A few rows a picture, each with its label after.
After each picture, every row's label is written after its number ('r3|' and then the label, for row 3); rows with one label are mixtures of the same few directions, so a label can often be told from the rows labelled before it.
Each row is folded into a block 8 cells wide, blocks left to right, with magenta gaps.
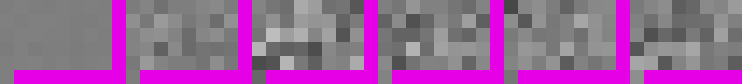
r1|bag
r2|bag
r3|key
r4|bag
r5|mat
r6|key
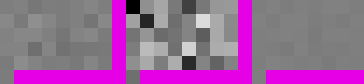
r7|bag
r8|mat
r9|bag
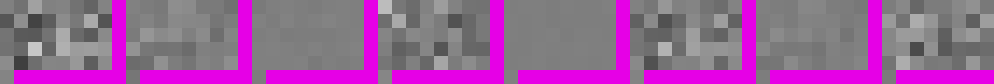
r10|bag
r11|key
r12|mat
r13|mat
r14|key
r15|bag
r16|key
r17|bag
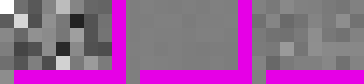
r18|mat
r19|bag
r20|bag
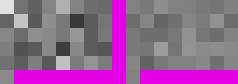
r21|mat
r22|bag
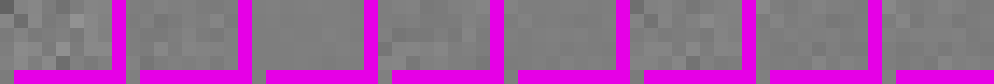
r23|mat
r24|bag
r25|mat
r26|key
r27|mat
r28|mat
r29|mat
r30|mat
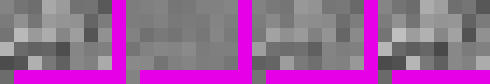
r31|key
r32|key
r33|key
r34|key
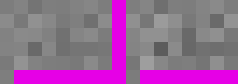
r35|bag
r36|bag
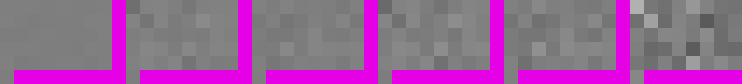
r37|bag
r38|mat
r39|bag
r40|mat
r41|bag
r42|mat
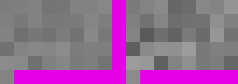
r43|key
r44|key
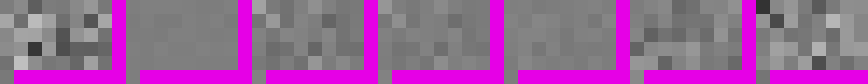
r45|bag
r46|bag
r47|mat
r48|mat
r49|bag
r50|key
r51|mat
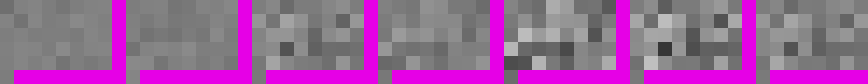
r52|mat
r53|key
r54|bag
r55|key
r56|key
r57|bag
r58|bag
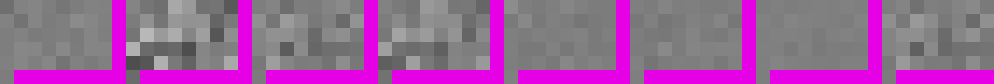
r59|mat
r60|key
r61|bag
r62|key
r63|mat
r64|bag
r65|bag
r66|bag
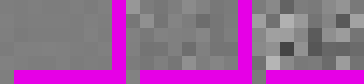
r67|key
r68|mat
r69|bag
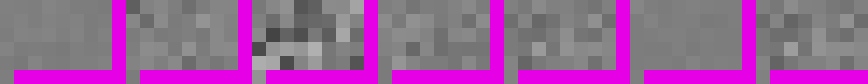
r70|key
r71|mat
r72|key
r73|bag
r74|bag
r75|mat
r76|bag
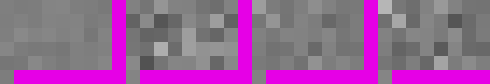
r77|key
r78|bag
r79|mat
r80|mat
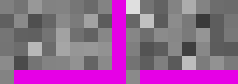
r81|bag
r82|mat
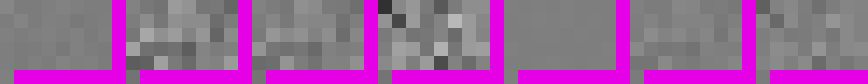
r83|mat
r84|key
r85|key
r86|mat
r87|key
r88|key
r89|mat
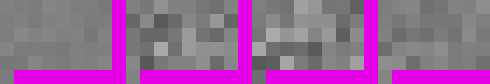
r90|key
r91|bag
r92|key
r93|key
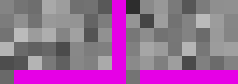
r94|key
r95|mat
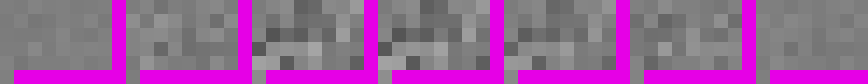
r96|bag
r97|bag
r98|key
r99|key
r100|key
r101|bag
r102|bag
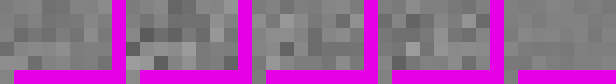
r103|key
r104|key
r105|bag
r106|bag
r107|key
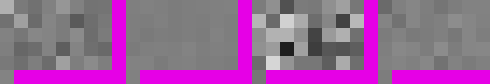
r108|mat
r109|key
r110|bag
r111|mat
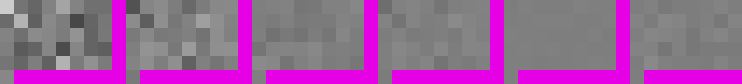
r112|mat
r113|mat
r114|key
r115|mat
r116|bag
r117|bag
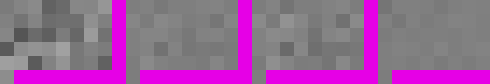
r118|key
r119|bag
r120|bag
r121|mat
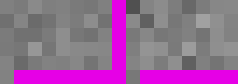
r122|bag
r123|mat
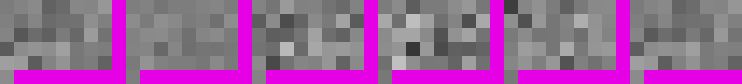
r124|key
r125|bag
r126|bag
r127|bag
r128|mat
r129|key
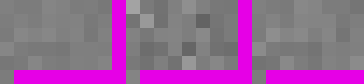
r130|key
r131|mat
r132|key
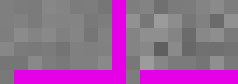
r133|key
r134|bag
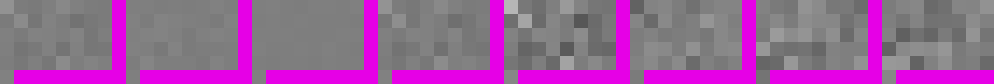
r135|mat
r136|bag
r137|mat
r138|mat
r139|mat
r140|mat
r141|key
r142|key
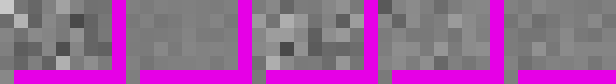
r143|mat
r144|bag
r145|bag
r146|mat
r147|bag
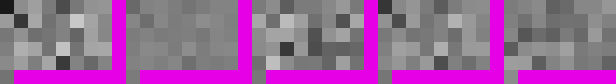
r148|mat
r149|mat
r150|bag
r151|mat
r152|key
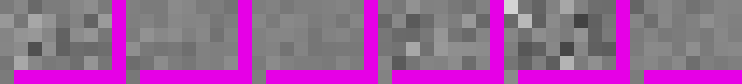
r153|bag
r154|key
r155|bag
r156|bag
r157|mat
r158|mat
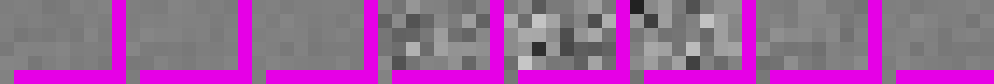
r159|key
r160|key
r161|bag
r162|bag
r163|bag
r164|mat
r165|key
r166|bag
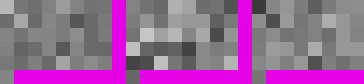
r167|mat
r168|key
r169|mat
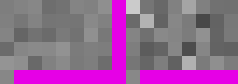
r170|key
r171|mat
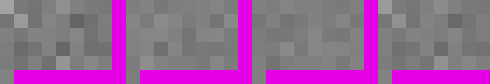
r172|mat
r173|bag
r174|bag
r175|mat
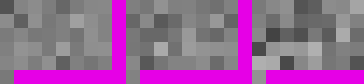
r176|mat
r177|bag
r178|key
